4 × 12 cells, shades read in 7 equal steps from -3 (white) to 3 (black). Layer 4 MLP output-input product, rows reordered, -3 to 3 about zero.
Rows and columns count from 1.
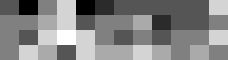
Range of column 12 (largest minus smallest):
2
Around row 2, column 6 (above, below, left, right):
2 0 1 0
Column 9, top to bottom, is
1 2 1 -1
